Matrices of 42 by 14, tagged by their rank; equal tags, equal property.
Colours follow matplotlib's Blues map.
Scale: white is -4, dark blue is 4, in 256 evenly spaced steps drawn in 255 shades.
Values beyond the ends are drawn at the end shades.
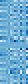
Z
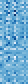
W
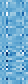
Z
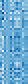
Z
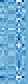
W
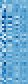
Z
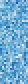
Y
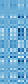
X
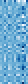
Z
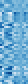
Z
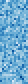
Y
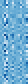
W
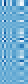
X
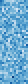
Y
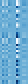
X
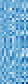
W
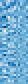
W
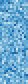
Y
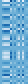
X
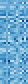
W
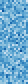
Y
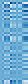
X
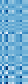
X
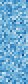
Y
